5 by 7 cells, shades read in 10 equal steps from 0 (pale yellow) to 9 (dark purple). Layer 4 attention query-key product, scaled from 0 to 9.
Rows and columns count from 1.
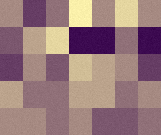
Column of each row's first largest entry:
2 4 1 2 5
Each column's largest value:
7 7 6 9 9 6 9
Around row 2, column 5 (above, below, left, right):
4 3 9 5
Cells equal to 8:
0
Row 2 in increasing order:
1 3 5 6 9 9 9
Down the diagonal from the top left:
4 3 6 3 6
